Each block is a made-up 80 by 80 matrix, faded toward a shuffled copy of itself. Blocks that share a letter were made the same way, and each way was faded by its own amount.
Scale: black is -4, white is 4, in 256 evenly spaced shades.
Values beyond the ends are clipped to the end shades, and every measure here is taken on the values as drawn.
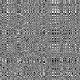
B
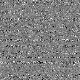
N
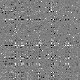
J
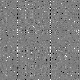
J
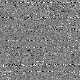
N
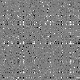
J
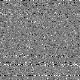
N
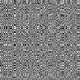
B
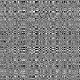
B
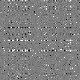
J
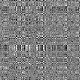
B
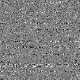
N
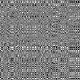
B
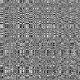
B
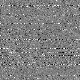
N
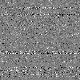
N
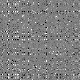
J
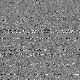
N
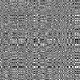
B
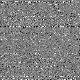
N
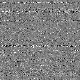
N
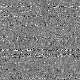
N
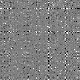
J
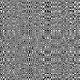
B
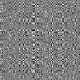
B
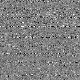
N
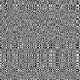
B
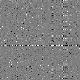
J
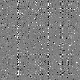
J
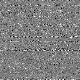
N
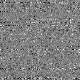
N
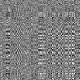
B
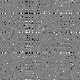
J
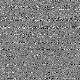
N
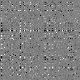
J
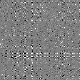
J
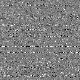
N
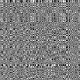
B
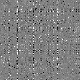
J
